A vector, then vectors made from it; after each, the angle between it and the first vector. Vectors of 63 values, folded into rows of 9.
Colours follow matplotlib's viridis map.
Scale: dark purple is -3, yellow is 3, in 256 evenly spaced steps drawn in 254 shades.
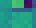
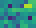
partly opposed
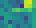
nearly opposite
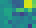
nearly opposite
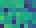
partly aligned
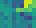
nearly opposite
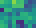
partly aligned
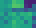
nearly parallel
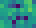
partly opposed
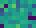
orthogonal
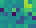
partly opposed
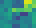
nearly opposite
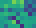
partly aligned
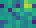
partly opposed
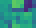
nearly parallel
